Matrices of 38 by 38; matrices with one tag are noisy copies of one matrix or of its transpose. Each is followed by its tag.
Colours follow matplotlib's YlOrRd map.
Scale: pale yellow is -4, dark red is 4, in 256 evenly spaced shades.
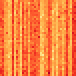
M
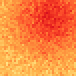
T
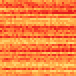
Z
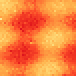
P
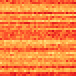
M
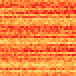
Z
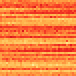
Z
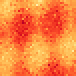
P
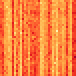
M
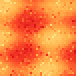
P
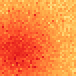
T
